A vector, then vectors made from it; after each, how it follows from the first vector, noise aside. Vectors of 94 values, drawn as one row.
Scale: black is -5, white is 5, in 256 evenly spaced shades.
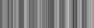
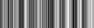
scaled up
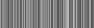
sign-scrambled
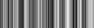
scaled up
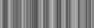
wrapped around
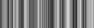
scaled up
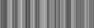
wrapped around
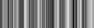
scaled up
